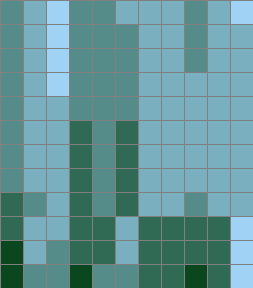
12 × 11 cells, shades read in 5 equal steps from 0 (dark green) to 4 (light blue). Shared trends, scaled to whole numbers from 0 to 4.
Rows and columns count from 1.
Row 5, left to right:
2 3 3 2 2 2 3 3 3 3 3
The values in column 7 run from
1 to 3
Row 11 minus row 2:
-2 0 -2 -1 -1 1 -2 -2 -1 -2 1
